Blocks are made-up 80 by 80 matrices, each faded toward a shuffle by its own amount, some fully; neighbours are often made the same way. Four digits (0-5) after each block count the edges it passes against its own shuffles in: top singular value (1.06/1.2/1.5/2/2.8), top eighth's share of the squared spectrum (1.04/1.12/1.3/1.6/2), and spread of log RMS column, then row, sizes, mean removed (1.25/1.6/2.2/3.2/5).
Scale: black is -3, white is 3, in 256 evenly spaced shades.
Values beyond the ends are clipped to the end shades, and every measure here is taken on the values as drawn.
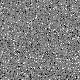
0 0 0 0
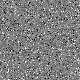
0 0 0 0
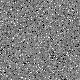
0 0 0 0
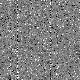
2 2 2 0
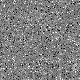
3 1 0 0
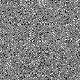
3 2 1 1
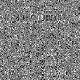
3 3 2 1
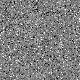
1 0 0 0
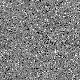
2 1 0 0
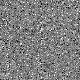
3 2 1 0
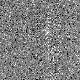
3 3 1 0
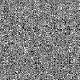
3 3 2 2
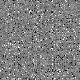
3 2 1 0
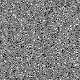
3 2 1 0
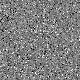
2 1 0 0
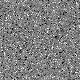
0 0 0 0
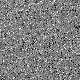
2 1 0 0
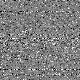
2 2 0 3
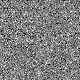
1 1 0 0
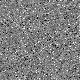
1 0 0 0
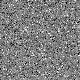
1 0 0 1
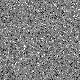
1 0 0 0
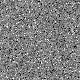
0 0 0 0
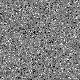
0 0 0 0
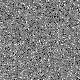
0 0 0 0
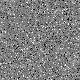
0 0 0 0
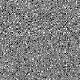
4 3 2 2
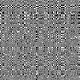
5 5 3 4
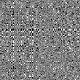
4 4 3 2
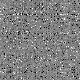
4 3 1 2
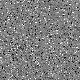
2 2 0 0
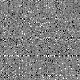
4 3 1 2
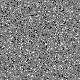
2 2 0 0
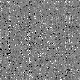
3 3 2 1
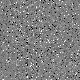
2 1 1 0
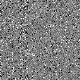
1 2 3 0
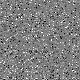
3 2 1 0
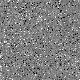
3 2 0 1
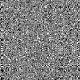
4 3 2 2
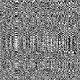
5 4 3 3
